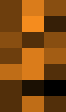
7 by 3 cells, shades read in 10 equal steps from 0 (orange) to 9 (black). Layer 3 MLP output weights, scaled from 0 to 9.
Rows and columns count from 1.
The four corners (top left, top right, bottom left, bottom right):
5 4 6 6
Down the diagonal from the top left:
5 0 4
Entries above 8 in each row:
0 0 0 0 0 1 0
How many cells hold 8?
1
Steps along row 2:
down up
